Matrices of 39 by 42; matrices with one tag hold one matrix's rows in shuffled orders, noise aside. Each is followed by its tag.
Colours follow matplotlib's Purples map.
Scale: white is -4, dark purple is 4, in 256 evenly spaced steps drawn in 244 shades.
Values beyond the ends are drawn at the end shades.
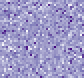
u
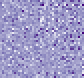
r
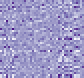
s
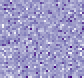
u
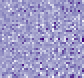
r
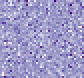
u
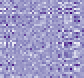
s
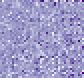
r
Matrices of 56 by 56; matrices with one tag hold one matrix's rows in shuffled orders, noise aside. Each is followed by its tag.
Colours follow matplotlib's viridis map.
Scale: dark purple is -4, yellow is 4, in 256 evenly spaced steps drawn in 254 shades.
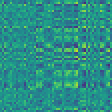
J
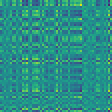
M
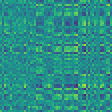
J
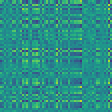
M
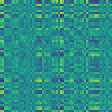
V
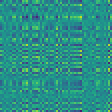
M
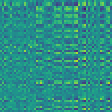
J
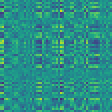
V
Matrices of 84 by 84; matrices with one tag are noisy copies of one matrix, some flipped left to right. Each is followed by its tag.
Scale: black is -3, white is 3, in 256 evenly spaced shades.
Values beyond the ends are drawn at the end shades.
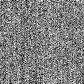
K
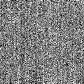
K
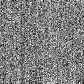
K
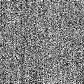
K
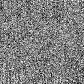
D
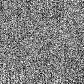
D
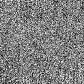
D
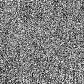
D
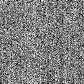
K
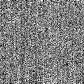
K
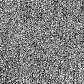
D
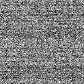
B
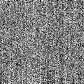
K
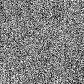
D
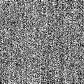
K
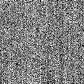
K
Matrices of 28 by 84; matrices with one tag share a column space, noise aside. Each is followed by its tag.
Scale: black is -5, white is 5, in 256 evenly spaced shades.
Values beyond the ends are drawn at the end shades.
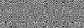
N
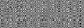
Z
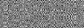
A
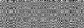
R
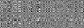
Z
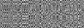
A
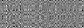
A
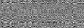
N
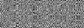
A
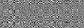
N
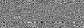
N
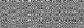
R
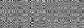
R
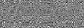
N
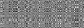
Z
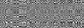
N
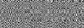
R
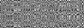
A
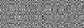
A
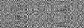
A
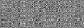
Z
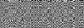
R
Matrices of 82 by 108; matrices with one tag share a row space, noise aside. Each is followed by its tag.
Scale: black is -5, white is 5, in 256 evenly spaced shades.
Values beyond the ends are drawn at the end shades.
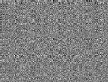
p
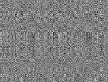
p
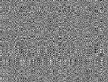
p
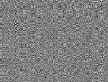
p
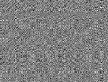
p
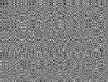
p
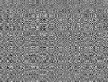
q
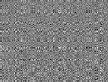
p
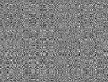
q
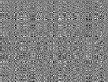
p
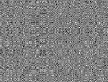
q
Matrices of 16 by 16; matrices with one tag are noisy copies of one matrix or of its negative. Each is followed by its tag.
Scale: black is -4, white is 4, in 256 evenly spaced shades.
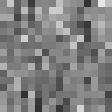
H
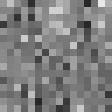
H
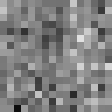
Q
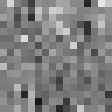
H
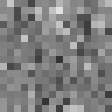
H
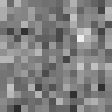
Q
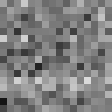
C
